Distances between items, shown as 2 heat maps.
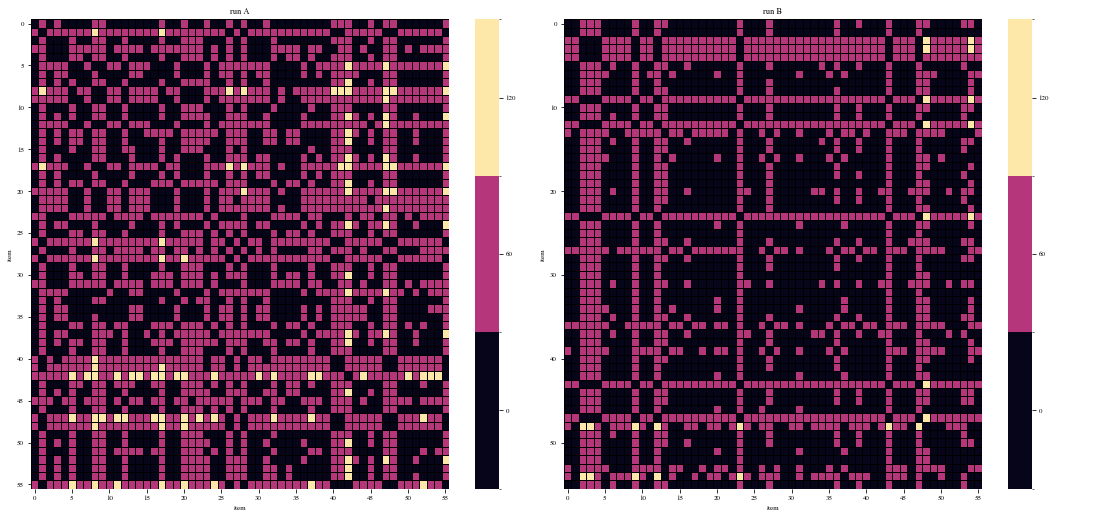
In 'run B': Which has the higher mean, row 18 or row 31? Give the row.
31
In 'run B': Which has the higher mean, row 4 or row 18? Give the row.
4
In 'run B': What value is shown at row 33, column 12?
60
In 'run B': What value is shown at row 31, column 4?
60
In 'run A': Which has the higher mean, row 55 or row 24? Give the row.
55
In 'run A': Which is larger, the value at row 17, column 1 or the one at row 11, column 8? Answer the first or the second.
the first
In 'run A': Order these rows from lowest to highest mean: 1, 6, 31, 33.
33, 6, 31, 1
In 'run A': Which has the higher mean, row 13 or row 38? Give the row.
13
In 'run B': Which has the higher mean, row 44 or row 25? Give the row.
44
